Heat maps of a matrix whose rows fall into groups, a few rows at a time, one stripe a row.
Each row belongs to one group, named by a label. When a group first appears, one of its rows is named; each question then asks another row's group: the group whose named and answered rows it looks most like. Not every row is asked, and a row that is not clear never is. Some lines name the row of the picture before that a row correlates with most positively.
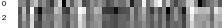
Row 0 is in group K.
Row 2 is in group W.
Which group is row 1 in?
W
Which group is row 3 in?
W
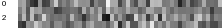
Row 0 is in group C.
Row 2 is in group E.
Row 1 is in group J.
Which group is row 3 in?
K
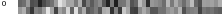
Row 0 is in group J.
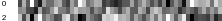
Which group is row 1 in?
C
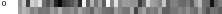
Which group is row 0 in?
J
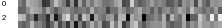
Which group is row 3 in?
E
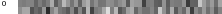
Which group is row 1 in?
C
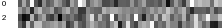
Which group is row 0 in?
W
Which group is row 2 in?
E
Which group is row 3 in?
K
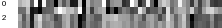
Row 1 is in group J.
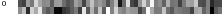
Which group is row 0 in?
K
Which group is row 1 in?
J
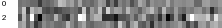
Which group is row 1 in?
J
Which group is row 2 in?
W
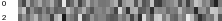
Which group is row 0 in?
K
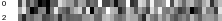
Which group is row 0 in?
J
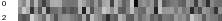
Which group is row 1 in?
C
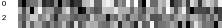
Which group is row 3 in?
K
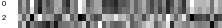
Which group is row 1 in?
W
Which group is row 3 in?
J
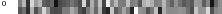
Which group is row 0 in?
J
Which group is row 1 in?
E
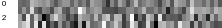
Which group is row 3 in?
C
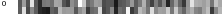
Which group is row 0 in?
W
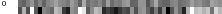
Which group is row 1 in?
W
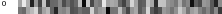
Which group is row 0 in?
C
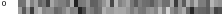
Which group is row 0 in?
C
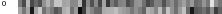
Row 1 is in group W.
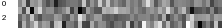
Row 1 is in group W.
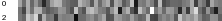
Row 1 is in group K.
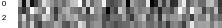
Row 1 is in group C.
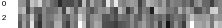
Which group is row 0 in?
J
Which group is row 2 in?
W
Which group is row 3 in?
W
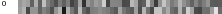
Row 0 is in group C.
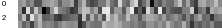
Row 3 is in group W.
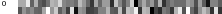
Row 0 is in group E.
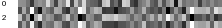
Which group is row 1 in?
W
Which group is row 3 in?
W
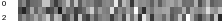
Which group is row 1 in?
E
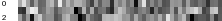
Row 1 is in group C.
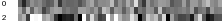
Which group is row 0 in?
E
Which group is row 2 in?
J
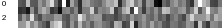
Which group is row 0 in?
K
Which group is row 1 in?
E
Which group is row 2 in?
W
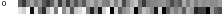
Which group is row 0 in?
E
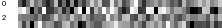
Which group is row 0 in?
E
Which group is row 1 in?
C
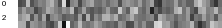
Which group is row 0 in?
K
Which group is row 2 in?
C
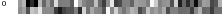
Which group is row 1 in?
J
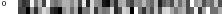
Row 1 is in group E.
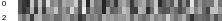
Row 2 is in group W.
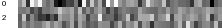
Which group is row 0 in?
J
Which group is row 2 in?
J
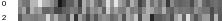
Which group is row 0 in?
J
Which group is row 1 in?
J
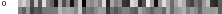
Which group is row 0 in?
C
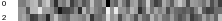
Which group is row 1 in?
J
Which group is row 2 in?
C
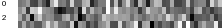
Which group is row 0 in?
C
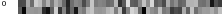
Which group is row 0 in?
K
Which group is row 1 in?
E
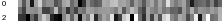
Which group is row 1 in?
E
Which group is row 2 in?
E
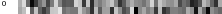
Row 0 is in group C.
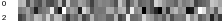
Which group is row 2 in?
K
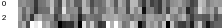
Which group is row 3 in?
J
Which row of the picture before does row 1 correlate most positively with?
1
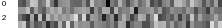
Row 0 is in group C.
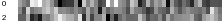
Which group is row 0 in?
J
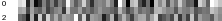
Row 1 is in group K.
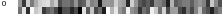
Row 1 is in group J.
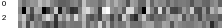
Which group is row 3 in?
J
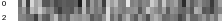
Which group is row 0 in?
J
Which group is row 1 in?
J
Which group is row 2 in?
C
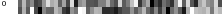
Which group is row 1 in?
W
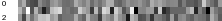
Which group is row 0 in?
C
